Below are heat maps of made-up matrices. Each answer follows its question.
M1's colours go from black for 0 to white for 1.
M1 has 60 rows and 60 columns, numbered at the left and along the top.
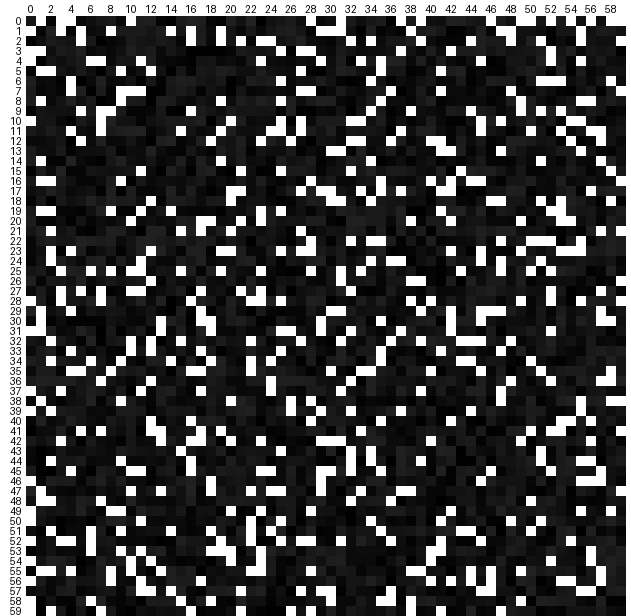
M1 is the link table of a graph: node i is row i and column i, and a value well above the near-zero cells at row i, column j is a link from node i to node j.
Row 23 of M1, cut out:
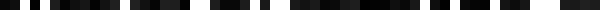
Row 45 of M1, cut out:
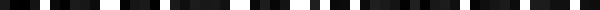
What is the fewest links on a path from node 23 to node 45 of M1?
1
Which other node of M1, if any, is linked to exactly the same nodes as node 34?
node 51
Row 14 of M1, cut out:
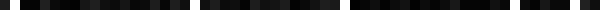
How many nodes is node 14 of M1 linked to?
5
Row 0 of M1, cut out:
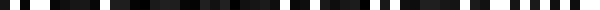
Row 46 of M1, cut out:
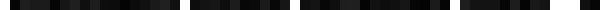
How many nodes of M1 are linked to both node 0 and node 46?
1
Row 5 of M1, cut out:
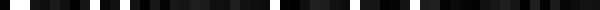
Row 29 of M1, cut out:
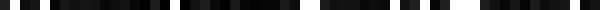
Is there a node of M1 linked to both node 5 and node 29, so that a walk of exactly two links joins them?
yes
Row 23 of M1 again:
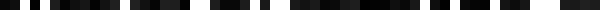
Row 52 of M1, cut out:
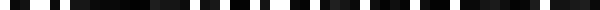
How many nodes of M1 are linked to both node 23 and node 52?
7
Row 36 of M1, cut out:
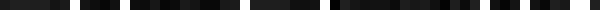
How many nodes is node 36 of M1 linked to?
8
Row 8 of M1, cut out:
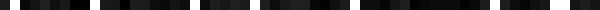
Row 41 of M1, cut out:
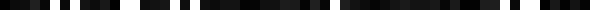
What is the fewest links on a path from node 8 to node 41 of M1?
2
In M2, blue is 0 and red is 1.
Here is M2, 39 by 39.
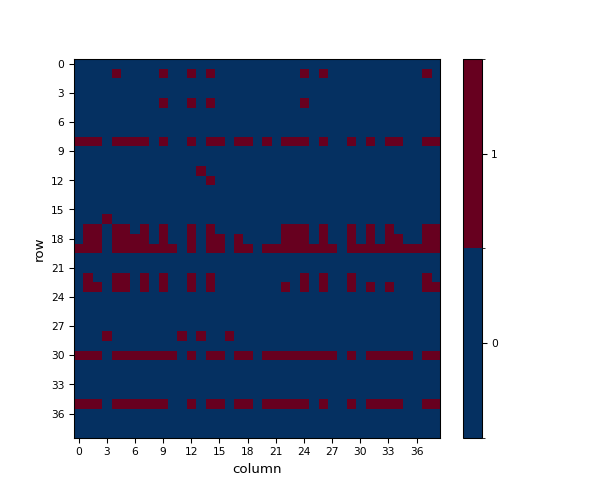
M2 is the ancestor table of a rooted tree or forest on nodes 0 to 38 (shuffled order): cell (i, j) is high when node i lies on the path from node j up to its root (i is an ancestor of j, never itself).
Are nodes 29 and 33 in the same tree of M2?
yes
